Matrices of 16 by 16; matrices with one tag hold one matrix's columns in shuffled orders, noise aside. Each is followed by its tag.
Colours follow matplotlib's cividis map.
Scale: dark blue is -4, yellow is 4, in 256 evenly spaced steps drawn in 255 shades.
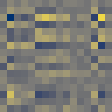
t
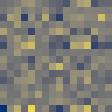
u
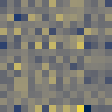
u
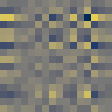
t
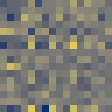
u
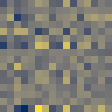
u
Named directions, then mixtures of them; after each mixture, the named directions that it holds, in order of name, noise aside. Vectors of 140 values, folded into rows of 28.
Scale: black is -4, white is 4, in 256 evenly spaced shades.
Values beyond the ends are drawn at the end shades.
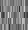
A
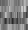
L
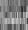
L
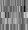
A, L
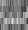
L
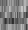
L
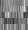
A, L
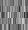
A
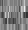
A, L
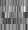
A, L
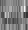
A, L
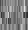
A, L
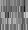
A, L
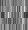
A, L
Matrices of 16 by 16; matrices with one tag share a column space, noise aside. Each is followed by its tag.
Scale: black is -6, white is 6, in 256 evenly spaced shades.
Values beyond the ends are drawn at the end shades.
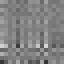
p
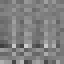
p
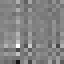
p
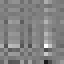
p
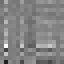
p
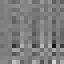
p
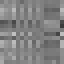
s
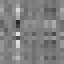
s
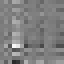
p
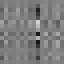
s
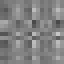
s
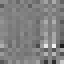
p
